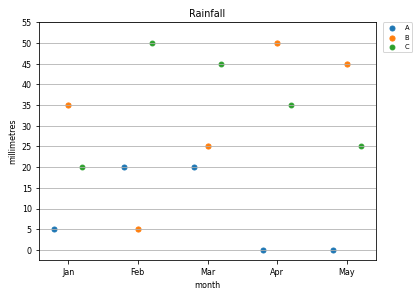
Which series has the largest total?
C
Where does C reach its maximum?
Feb
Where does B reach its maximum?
Apr
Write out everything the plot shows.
Title: Rainfall
x-axis: month, ticks Jan Feb Mar Apr May
y-axis: millimetres, ticks 0 5 10 15 20 25 30 35 40 45 50 55
Legend: A, B, C
Values:
A: 5 20 20 0 0
B: 35 5 25 50 45
C: 20 50 45 35 25
